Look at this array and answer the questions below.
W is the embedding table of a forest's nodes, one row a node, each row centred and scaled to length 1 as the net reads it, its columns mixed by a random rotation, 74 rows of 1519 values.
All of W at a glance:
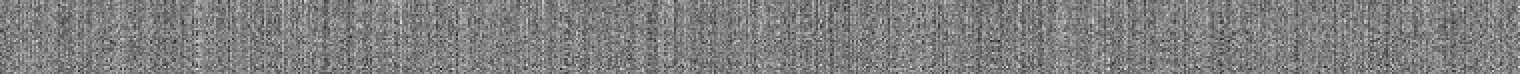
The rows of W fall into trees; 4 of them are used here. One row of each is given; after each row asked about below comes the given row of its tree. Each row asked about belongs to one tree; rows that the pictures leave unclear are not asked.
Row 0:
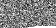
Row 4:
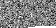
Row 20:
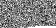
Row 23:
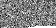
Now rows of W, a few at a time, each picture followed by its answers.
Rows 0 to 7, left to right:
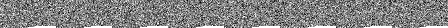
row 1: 4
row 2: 4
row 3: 0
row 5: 23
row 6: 23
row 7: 0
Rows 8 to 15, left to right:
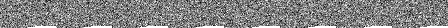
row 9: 0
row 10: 23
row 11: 0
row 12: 20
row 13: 4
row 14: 23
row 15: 4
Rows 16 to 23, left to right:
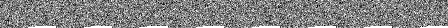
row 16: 20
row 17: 4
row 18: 0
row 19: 20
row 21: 20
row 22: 20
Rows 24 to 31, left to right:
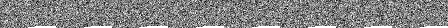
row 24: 23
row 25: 0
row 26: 0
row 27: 23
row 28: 0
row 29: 4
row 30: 20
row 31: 0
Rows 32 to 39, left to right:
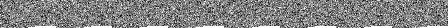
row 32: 20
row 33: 20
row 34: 23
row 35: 20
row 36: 23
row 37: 4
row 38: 20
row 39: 20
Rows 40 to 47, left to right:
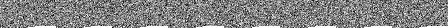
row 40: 4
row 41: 4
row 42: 23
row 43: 4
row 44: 20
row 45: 23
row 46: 4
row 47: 0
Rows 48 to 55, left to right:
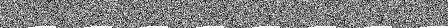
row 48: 4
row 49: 20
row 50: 0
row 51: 4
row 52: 20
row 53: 23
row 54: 20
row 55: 4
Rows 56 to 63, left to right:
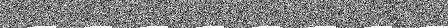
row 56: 0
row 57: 23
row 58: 4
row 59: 4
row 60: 4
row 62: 4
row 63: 20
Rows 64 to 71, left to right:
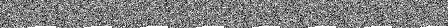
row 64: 20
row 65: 20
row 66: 23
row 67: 23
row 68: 4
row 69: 4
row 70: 20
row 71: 23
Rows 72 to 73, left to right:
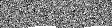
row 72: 20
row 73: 4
